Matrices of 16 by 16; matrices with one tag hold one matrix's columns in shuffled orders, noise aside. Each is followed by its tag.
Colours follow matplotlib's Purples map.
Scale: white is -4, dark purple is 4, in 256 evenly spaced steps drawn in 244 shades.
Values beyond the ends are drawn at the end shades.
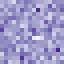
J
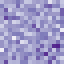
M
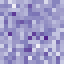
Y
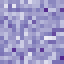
J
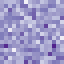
M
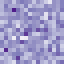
J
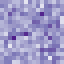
Y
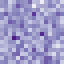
Y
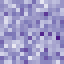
Y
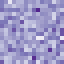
J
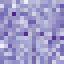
Y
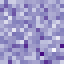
M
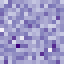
M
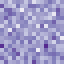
M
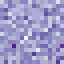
M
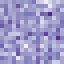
Y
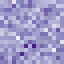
M
